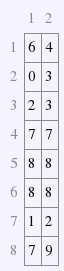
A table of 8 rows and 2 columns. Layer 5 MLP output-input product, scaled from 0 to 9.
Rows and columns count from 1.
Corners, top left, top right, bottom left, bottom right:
6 4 7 9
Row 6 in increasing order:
8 8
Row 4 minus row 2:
7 4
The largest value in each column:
8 9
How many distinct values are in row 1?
2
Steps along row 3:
up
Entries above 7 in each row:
0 0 0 0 2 2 0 1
